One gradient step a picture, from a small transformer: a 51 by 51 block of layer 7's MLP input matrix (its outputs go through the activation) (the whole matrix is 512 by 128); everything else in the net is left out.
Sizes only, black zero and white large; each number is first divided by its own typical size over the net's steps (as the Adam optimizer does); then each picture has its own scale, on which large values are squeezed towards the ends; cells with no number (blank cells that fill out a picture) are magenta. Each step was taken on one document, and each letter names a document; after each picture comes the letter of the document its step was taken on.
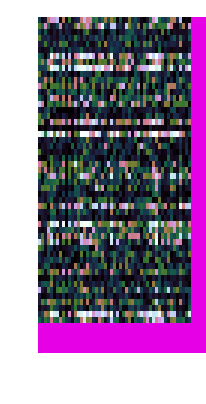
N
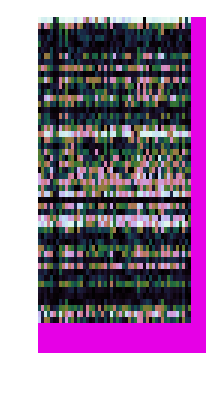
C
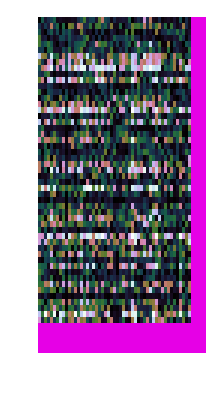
N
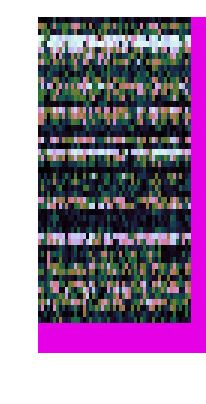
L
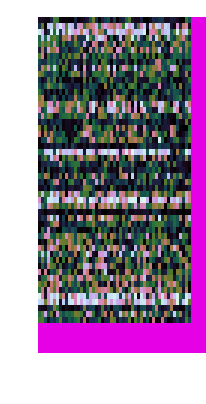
L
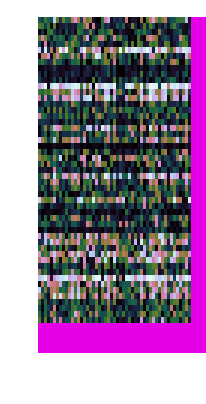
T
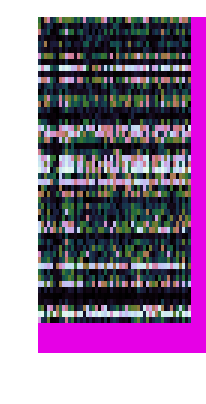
C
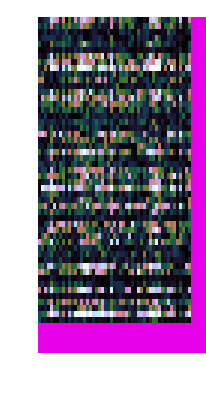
N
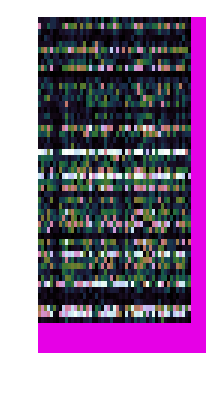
C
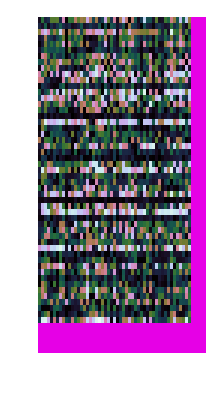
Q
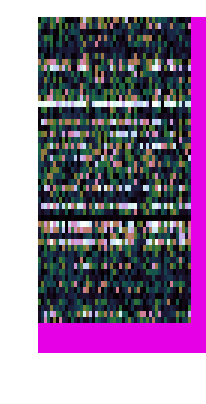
N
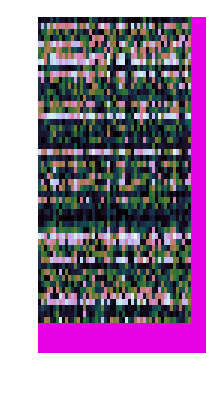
L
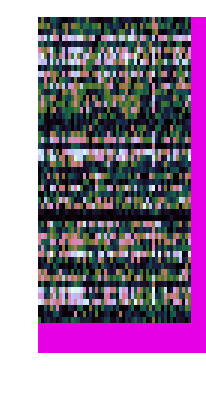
T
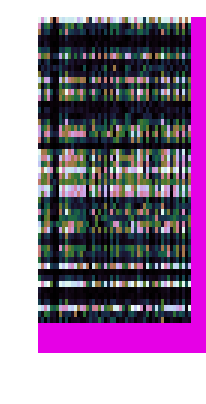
C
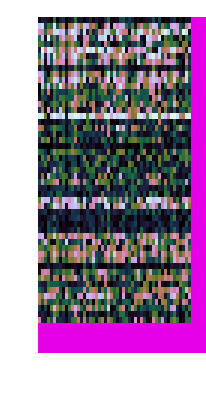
L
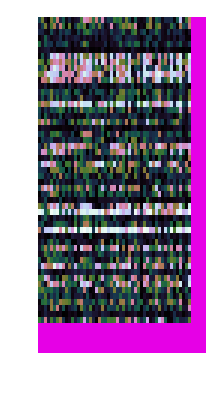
Q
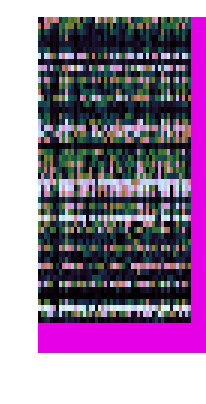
C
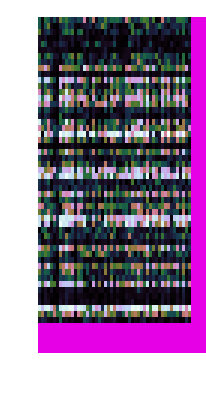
C
